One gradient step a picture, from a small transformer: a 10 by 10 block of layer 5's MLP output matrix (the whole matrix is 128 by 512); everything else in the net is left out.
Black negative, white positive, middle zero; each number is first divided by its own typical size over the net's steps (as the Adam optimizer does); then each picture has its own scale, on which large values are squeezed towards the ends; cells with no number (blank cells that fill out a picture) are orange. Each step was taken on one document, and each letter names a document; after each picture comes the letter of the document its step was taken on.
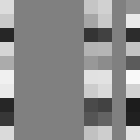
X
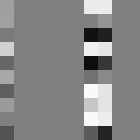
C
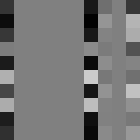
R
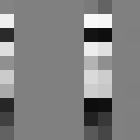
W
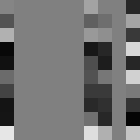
X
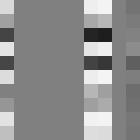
C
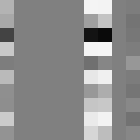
C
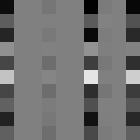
R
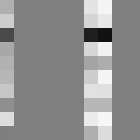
C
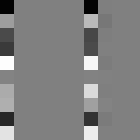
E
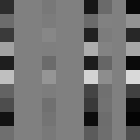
R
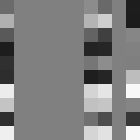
X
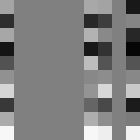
X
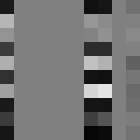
W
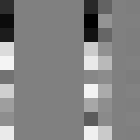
E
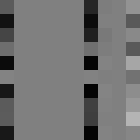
R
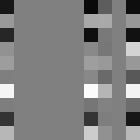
R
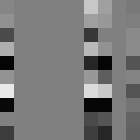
W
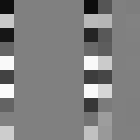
E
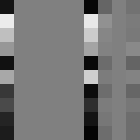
R
